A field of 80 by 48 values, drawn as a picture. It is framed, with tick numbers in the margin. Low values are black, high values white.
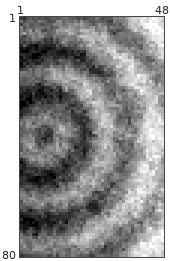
Grain: blotchy. Slope: up to the right. Rings: centred on the middle left.
